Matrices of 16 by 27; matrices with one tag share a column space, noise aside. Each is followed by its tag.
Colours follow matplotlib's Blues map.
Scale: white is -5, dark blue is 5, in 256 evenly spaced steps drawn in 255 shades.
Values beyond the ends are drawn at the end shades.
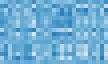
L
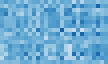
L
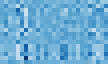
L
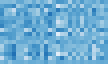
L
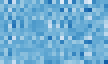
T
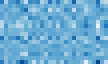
T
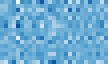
T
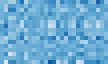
T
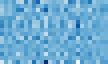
T
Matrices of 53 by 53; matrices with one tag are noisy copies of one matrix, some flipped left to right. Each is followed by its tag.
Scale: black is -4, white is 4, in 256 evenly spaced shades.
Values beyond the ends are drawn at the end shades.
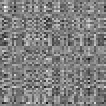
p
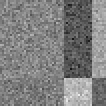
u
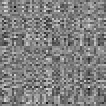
p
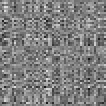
p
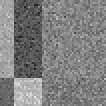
u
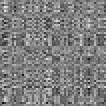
p
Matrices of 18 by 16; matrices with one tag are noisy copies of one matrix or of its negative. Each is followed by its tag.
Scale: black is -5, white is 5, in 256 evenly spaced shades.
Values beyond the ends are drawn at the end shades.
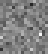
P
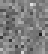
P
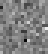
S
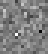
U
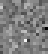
S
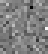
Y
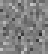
P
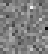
Y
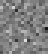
S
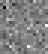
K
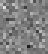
K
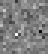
U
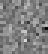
S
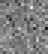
Y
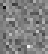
K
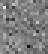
K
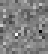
U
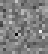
U
